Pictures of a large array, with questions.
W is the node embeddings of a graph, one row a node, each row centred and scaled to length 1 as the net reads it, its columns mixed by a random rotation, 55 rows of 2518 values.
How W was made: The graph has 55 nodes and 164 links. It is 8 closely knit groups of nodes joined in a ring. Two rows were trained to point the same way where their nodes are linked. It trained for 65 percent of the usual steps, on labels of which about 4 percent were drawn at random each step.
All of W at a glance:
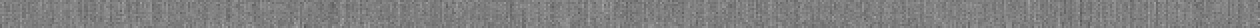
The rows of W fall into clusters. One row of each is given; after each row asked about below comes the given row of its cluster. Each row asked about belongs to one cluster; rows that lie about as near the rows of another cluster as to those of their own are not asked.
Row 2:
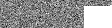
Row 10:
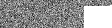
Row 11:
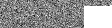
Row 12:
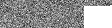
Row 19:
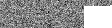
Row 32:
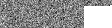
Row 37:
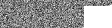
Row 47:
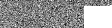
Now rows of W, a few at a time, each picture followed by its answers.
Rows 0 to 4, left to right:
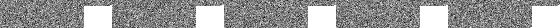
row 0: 19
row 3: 2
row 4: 37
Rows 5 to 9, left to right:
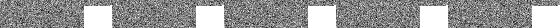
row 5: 19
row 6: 11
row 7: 11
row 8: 2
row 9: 11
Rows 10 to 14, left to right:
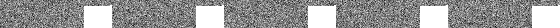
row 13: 10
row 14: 11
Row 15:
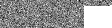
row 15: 11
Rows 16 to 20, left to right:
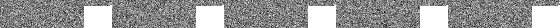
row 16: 2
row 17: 10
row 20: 2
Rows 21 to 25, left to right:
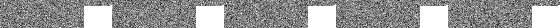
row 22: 10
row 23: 37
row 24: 2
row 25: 19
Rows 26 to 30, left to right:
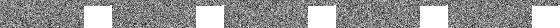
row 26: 19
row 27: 11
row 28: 10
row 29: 37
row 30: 12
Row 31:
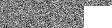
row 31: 2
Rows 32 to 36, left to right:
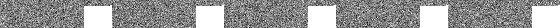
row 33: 11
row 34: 10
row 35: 2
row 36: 10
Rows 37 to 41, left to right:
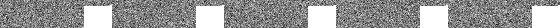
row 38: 10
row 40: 47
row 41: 19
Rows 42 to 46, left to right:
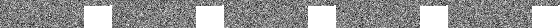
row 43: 10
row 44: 12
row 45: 12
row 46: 19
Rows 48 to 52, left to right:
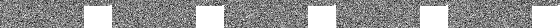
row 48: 47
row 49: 12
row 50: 47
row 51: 11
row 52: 47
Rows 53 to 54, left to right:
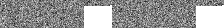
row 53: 32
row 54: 12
